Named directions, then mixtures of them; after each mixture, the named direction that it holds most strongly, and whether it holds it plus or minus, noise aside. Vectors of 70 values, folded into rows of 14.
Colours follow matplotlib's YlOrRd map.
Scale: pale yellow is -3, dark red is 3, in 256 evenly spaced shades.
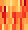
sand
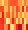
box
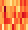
sand, plus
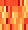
sand, minus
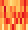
box, minus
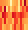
sand, plus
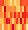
box, minus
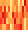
sand, plus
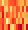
box, plus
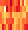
sand, minus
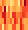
sand, plus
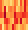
sand, plus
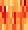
sand, plus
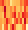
box, minus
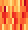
sand, plus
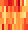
sand, minus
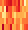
sand, minus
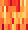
sand, minus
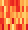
box, plus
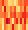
box, minus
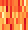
sand, minus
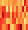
box, plus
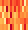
sand, minus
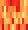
sand, minus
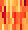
sand, plus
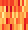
sand, minus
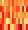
box, plus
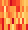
box, plus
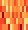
box, plus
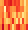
sand, minus
